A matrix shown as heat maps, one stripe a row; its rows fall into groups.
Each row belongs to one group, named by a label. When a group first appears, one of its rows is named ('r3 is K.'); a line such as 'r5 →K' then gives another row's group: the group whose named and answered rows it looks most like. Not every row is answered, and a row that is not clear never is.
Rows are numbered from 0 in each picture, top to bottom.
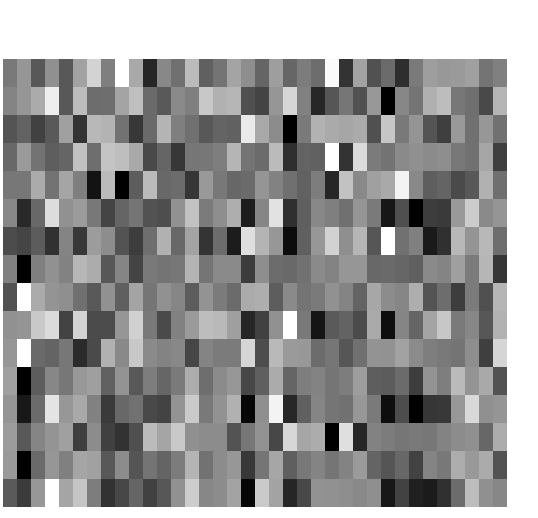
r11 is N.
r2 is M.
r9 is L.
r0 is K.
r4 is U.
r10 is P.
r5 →N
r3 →K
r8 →P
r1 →L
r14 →N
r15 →N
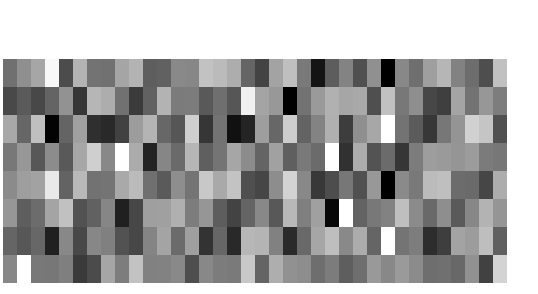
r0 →L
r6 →M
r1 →M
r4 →L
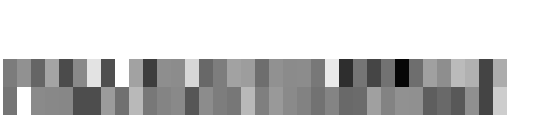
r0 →K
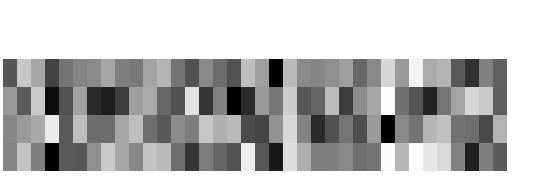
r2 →L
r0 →P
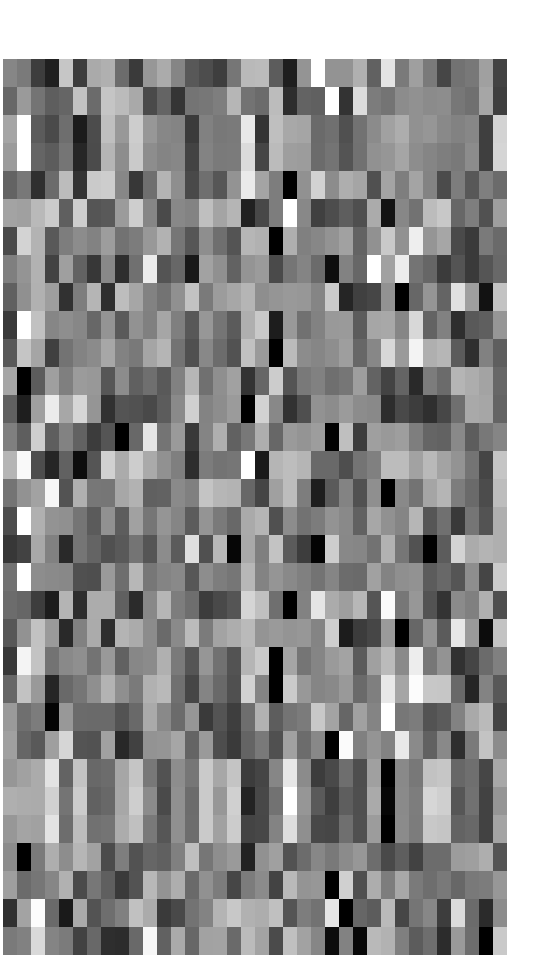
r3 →P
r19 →M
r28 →N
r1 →K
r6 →P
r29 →U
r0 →M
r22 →P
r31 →U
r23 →M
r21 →P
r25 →L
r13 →U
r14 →P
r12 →N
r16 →P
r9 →P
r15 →L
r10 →P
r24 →U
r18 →P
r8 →K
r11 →N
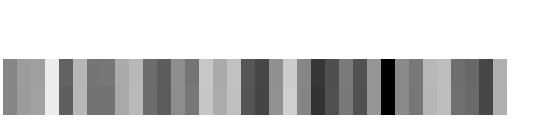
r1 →L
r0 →L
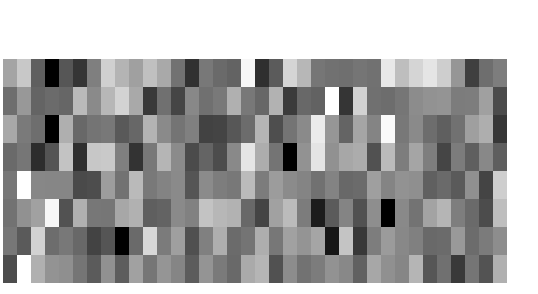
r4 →P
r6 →U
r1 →K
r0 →P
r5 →L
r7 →P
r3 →M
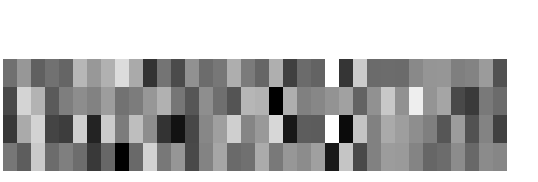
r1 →P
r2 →K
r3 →U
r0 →K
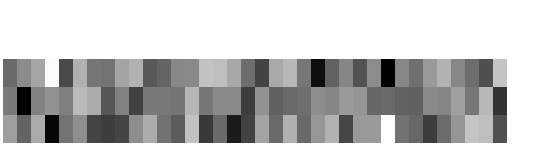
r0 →L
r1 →N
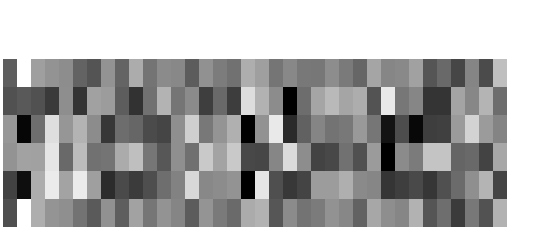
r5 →P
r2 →N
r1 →M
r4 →N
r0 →P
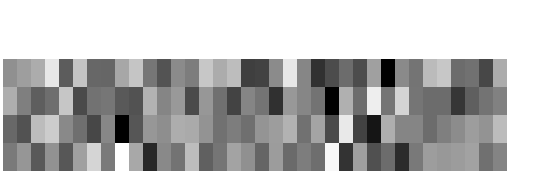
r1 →U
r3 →K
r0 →L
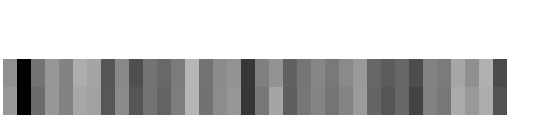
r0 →N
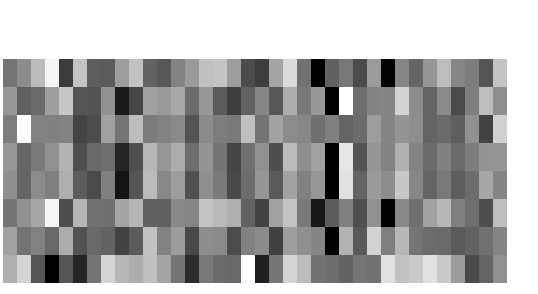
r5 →L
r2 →P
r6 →U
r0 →L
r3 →U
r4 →U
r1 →U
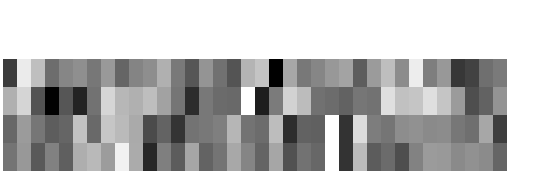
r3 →K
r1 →P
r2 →K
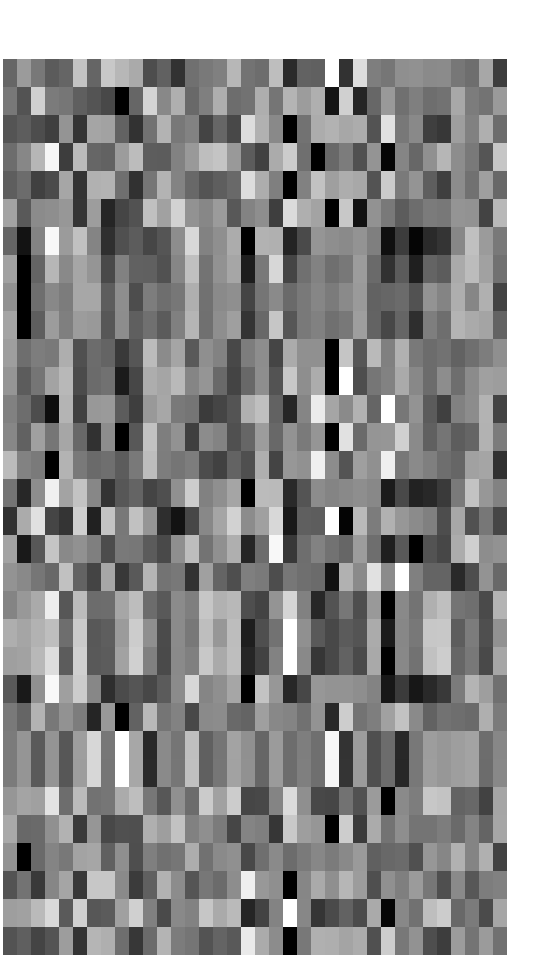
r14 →M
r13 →U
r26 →L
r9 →N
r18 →U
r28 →N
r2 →M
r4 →M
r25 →K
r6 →N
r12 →M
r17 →N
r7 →N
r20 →L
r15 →N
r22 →N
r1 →U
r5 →U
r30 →L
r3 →L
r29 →M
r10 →U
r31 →M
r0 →K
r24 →K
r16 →K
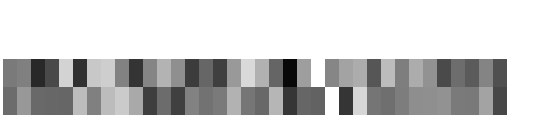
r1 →K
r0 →M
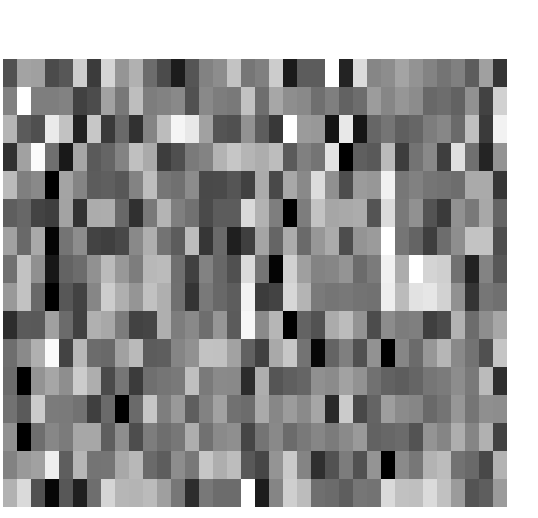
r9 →M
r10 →L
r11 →N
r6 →M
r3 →K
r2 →U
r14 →L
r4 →M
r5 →M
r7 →P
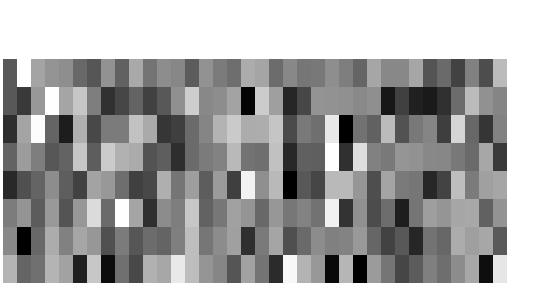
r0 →P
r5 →K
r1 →N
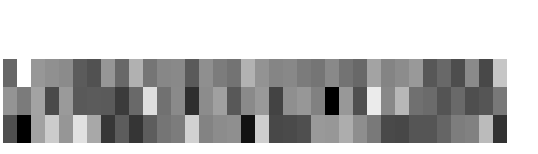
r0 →P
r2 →N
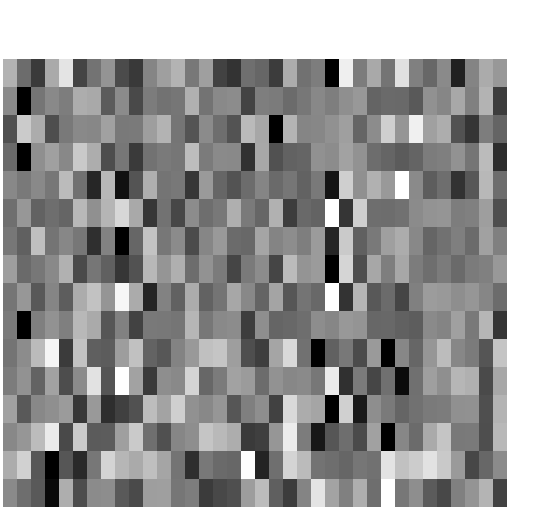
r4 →U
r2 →P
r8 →K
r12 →U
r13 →L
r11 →K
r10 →L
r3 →N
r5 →K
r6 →U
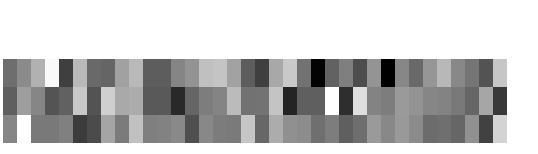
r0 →L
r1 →K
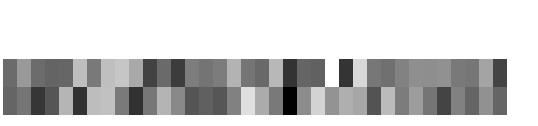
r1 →M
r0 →K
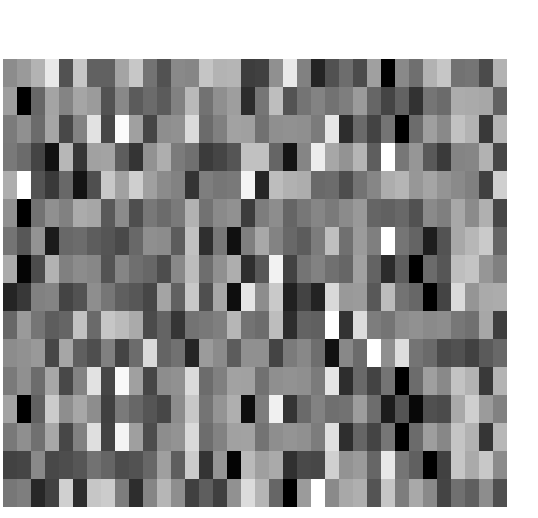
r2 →K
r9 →K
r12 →N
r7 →N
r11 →K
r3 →M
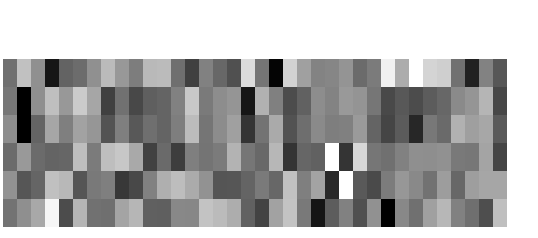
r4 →U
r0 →P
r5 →L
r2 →N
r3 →K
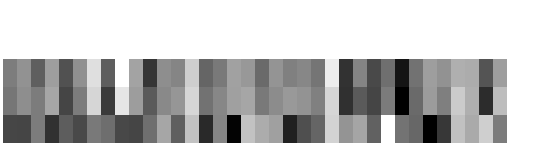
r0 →K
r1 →K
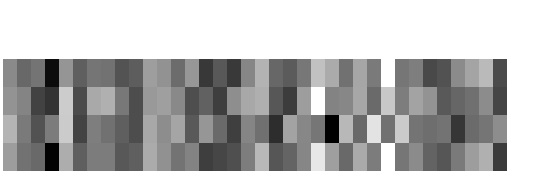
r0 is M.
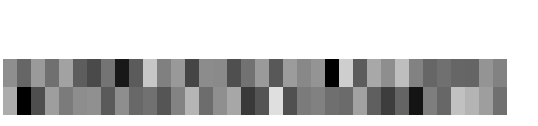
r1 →N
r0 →U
